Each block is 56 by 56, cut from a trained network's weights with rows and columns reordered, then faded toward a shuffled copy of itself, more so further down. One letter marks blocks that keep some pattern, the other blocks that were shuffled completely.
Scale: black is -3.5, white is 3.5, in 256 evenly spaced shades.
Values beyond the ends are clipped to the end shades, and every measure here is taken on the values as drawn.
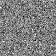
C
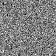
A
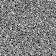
C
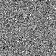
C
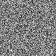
C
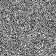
A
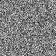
A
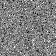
A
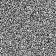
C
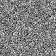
C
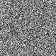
C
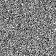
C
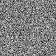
C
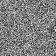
A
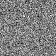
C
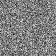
A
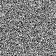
A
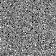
C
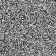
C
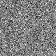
A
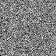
A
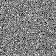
C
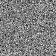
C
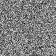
A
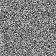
C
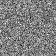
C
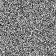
A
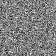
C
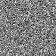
C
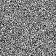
C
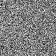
A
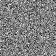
A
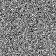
A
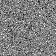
A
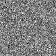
C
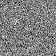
A
